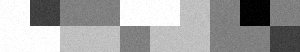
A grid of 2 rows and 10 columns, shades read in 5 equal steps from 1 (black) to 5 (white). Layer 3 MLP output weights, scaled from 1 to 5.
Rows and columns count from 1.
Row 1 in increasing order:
1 2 3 3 3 3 4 5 5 5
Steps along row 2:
same down same down up same down same down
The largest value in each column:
5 5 4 4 5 5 4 3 3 3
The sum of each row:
34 37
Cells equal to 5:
5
